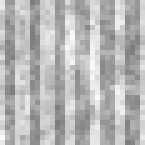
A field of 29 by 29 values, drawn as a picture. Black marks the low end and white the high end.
Stripes: upright, repeating 6 times. Grain: streaks running down. Average level on the scale: 70%. Slope: none.
